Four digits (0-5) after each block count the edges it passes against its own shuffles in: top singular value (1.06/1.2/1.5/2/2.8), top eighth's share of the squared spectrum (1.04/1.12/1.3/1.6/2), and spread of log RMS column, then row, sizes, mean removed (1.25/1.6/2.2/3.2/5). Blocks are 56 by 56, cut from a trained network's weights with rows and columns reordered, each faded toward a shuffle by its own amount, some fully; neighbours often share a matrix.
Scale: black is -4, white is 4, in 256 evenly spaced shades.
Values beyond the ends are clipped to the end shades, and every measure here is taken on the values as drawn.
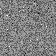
0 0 0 0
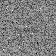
0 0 0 0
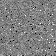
1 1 0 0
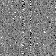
3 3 2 0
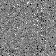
2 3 1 0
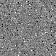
2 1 0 0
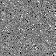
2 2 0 0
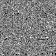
2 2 0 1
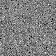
1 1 0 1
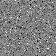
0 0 0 0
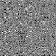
3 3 2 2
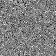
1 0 0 0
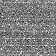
3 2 0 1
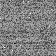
2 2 0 0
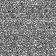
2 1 0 0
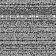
4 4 0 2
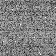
2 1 0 0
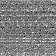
4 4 1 2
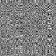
4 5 3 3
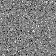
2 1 0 0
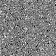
1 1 0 0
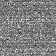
3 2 0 1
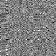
3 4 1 1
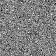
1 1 0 0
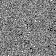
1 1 0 0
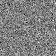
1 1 0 0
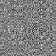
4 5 3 2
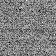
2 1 0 0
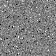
1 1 0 0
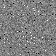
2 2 0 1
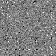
2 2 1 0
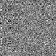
3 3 1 2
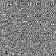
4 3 1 2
